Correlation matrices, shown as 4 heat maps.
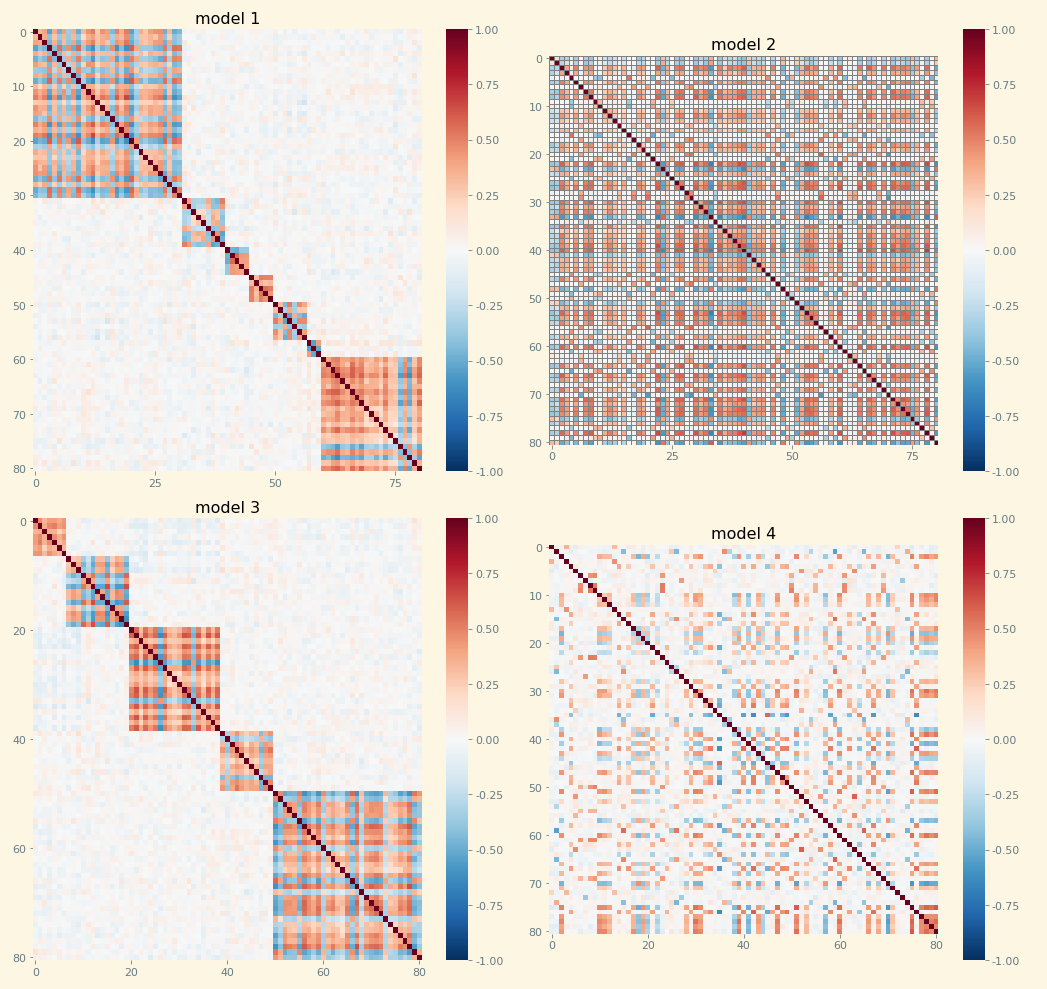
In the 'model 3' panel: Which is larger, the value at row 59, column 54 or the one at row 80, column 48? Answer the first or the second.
the first
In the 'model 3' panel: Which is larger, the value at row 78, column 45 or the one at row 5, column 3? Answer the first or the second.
the second
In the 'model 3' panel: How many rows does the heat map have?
81
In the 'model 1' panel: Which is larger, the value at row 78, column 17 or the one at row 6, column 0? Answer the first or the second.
the second
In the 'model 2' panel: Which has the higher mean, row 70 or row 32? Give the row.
32
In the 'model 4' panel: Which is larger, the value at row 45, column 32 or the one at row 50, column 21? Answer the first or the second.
the second
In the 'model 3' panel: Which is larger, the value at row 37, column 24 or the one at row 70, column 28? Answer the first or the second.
the first
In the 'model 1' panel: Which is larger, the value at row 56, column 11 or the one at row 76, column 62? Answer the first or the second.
the first
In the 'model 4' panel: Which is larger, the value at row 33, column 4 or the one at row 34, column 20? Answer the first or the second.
the first
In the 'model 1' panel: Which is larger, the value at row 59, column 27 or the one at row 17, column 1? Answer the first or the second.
the second
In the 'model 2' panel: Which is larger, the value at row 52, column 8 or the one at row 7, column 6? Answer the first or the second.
the first
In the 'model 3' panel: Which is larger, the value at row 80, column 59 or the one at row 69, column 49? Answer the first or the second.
the second
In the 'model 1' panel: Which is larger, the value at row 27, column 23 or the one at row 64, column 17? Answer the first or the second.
the second
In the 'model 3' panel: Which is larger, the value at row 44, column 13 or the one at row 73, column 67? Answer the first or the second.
the first
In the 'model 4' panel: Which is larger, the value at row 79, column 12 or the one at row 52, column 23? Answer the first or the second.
the first
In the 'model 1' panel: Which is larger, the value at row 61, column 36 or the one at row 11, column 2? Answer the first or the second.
the second
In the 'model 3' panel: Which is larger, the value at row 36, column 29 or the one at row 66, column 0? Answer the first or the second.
the first
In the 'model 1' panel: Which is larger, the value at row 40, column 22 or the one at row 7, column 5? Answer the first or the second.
the second
